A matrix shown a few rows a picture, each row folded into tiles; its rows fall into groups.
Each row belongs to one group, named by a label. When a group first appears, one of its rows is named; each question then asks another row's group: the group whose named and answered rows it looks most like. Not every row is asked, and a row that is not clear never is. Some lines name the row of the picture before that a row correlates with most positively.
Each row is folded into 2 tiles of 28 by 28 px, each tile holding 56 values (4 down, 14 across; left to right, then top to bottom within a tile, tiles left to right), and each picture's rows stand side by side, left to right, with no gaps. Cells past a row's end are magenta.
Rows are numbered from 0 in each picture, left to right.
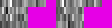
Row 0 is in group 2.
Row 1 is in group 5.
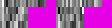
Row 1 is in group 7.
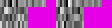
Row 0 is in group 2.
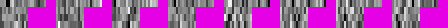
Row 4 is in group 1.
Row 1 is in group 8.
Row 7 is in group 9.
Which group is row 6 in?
8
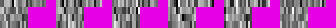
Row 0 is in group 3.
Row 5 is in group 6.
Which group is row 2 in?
7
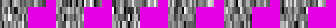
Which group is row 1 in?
6
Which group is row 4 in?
3
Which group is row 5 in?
7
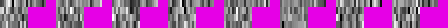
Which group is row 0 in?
3
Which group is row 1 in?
8
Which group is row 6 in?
1
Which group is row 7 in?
7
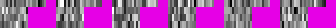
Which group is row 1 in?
1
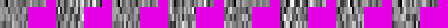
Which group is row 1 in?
1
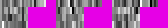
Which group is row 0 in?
8
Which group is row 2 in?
6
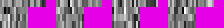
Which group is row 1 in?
3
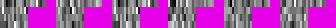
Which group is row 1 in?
3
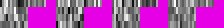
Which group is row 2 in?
9
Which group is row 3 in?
5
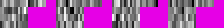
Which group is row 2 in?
1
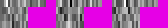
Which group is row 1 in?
6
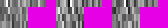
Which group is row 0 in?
5
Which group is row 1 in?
3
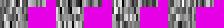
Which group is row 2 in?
9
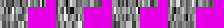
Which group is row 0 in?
6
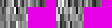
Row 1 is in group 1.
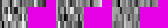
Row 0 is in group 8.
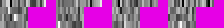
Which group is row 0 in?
9
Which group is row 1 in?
8
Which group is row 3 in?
6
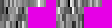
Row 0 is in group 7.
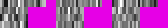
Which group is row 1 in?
6
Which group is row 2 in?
3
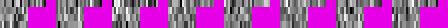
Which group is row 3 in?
3
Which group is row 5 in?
5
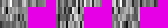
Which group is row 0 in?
2
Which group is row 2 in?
9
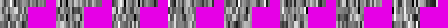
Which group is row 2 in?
3
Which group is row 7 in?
9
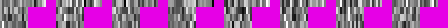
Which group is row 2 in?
3
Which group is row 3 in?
1
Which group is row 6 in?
6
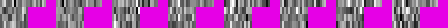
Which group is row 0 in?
6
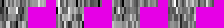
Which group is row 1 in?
9
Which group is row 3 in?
5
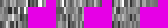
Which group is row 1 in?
5
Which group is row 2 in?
2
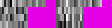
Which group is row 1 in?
2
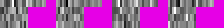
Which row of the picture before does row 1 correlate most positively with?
0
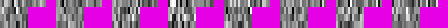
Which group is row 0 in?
3
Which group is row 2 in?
7
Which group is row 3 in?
1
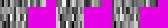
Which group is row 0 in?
2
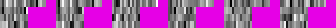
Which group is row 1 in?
7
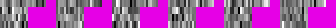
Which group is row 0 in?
9
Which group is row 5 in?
8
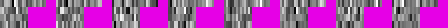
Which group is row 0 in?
3
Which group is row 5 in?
3
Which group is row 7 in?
2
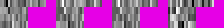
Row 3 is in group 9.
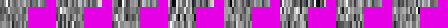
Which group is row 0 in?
5
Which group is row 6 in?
2
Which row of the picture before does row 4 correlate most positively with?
0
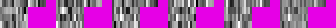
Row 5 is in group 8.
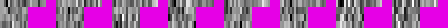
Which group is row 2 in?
2
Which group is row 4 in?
7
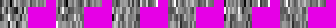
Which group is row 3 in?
5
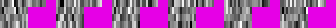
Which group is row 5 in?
7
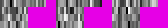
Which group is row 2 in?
3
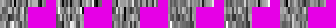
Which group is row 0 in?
6
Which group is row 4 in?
8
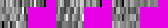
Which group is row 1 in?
1
